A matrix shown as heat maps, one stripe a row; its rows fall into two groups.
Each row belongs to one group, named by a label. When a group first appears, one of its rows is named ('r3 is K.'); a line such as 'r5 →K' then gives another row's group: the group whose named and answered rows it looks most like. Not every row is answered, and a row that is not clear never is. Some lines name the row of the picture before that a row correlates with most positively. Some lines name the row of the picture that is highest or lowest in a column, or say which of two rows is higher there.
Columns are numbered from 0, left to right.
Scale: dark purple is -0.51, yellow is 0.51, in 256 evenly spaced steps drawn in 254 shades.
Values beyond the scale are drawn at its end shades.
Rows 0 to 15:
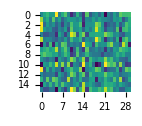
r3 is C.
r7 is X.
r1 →C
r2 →C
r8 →X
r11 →C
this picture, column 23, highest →6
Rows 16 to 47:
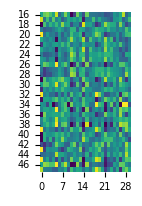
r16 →X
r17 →C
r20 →C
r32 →C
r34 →C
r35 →X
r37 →X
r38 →X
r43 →C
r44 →X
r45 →C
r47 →C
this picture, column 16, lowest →38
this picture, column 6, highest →29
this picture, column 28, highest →34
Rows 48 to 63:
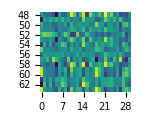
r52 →X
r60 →C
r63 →C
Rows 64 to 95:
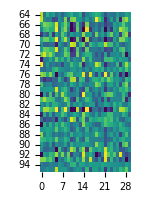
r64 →C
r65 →C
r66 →X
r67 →X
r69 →X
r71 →X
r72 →X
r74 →C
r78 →C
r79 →X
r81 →X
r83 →X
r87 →X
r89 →X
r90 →C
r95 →X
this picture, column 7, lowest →74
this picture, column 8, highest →83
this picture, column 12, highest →83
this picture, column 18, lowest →92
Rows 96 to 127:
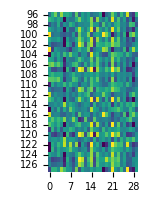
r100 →C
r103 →C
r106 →X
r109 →X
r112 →C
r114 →X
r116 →C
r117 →X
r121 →X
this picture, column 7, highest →122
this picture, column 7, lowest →103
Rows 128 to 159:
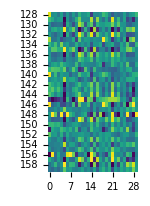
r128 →C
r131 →X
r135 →X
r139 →X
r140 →C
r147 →X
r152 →C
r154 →X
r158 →X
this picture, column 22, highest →145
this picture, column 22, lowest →148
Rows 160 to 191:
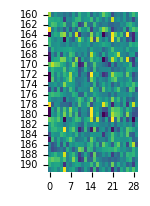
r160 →C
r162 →X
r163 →C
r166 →C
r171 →X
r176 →X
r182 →X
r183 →X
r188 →X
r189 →X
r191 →X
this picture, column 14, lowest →183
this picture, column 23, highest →168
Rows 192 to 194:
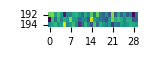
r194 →X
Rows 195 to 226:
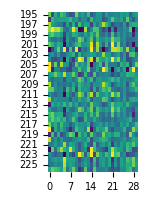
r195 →C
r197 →C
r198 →X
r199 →X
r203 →C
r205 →C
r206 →C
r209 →C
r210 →C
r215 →X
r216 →X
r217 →C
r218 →C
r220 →C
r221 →X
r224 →X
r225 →X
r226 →X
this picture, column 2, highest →198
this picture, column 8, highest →198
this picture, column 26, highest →202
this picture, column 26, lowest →206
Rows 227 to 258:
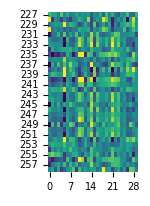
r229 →X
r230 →C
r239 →X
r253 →X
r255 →X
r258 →C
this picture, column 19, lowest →237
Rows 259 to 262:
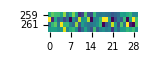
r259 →X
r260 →C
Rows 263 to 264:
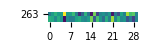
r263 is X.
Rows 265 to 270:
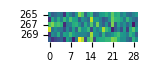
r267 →X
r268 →C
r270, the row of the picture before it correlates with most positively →264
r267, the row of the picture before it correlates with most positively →264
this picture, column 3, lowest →270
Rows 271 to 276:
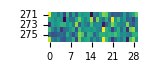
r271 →C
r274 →C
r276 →C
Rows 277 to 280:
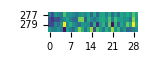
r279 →X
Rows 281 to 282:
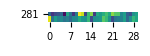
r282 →C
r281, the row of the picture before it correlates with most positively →280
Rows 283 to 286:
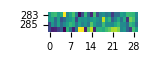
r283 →X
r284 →C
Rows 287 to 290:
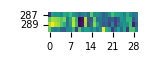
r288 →X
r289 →X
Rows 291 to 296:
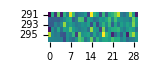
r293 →X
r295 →C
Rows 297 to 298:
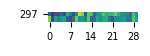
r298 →C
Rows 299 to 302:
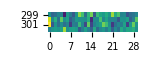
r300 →C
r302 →X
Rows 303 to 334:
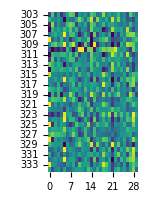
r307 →X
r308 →C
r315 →C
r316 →X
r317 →C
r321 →C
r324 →X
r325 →C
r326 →X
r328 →C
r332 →X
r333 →C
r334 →C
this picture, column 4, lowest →319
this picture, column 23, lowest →309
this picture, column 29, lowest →319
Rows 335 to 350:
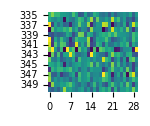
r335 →X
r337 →C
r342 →C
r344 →C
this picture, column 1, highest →342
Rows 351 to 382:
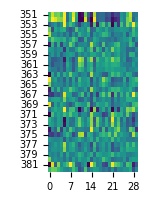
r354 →C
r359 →C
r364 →C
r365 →C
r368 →X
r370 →X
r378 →X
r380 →C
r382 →X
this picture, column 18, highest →364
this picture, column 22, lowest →352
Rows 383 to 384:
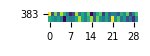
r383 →C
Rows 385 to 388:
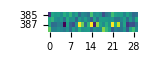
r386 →C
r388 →C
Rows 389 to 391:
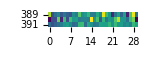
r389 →C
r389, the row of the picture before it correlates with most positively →388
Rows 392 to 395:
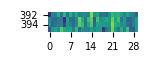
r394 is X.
